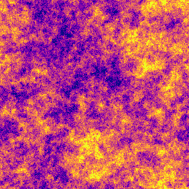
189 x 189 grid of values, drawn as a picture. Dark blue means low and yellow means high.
Overall the values sit about 50% of the way up the scale. The values follow a bell shape. Neither half mirrors the other. The centre is the ninth with the lowest average.
